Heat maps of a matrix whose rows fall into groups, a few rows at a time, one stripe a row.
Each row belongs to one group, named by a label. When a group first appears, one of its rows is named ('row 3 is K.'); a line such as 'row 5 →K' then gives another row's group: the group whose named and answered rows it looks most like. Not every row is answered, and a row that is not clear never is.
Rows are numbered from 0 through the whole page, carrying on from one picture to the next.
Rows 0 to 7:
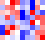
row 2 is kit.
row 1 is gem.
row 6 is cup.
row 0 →gem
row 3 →cup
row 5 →gem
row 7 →cup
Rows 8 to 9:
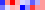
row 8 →gem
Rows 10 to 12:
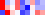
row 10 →kit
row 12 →cup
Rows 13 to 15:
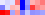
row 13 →cup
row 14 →cup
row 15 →kit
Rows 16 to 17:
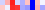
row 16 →gem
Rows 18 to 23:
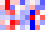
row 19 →kit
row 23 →gem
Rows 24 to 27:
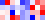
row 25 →cup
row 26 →cup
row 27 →gem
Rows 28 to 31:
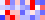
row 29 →cup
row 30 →kit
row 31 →gem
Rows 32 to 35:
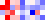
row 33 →kit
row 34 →gem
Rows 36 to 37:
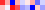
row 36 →kit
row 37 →gem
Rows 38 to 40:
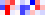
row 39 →cup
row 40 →kit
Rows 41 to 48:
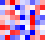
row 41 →gem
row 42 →cup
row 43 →gem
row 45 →kit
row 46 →kit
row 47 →gem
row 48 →cup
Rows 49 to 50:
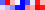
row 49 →cup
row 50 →cup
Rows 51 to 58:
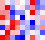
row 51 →kit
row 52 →kit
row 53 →kit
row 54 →kit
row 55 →gem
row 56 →gem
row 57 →kit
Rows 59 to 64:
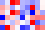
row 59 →gem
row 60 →kit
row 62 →cup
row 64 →cup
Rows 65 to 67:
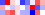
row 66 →kit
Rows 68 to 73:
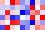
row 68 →gem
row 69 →cup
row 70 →cup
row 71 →cup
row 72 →gem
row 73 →cup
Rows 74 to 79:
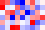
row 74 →kit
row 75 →kit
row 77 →cup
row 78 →kit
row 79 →gem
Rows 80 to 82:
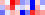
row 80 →gem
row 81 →gem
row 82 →cup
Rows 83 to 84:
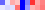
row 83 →cup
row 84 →cup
